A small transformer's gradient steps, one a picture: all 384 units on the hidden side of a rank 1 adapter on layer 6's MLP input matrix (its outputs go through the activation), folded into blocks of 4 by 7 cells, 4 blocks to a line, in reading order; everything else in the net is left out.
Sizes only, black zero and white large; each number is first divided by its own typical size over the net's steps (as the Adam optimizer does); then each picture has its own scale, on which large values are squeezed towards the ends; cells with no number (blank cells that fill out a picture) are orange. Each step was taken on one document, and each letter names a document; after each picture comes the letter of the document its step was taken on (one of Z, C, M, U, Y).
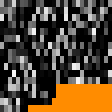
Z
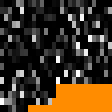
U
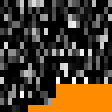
U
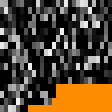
Z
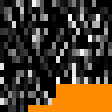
U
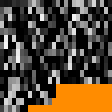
Z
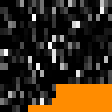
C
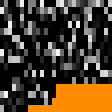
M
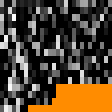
Z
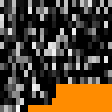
Z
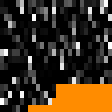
C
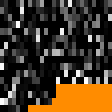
U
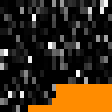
C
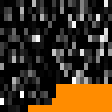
U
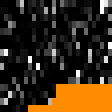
C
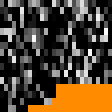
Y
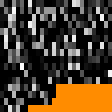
Z
